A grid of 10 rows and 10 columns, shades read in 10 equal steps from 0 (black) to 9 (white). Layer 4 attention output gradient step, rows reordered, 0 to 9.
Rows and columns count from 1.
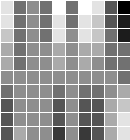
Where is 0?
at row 1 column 10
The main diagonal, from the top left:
8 4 5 5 6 5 4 3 6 8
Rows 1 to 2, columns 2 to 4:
4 5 4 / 4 5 4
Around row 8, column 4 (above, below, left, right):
5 5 5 3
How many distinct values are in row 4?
3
